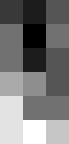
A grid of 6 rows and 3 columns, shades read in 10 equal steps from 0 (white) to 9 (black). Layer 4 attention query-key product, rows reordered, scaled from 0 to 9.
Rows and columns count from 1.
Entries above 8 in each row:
0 1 0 0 0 0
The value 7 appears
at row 1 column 1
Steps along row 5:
up same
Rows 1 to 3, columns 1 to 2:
7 8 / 5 9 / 5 8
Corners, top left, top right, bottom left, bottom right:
7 6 1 2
